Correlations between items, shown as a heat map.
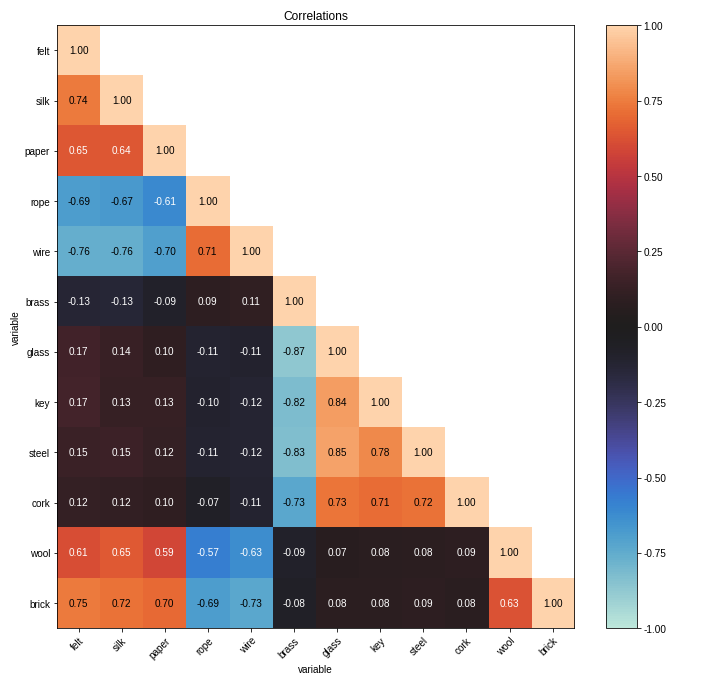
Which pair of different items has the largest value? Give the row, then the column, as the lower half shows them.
steel, glass
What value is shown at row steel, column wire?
-0.12
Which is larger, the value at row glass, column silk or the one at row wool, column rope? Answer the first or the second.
the first
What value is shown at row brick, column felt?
0.75
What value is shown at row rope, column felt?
-0.69
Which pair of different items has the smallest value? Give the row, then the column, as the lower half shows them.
glass, brass
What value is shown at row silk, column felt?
0.74
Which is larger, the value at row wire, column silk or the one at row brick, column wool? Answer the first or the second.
the second
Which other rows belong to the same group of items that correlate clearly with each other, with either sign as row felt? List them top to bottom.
silk, paper, rope, wire, wool, brick
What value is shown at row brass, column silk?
-0.13
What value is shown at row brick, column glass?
0.08
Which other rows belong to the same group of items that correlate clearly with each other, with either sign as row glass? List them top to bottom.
brass, key, steel, cork
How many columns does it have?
12
